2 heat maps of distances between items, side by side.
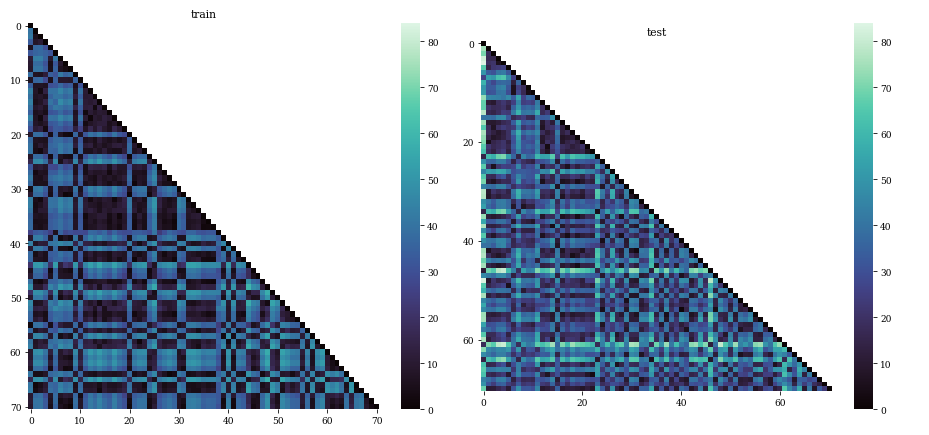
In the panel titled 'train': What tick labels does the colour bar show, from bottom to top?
0, 10, 20, 30, 40, 50, 60, 70, 80
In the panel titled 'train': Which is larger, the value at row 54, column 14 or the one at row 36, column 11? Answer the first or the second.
the first
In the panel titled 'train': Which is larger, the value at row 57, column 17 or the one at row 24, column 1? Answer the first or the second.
the first
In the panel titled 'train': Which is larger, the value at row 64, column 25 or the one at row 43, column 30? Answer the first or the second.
the first
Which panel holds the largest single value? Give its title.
test
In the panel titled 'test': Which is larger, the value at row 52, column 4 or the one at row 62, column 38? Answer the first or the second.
the first
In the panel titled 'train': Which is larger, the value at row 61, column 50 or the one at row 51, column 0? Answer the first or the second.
the second
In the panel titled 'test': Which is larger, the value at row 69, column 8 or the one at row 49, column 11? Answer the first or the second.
the second
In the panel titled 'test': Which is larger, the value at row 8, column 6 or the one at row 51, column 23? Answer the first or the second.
the second
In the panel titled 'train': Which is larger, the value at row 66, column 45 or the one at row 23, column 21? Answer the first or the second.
the first
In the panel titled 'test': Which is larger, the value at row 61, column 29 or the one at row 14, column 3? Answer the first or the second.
the first
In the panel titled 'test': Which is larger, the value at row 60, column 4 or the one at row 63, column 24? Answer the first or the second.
the first
